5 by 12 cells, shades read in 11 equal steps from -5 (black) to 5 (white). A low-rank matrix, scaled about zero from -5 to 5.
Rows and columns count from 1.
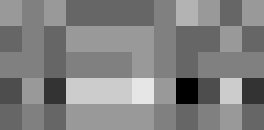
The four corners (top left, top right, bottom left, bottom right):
1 1 -1 -1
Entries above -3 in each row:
12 12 12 9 12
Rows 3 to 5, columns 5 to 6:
0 0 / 3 3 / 1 1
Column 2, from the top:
0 0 0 1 0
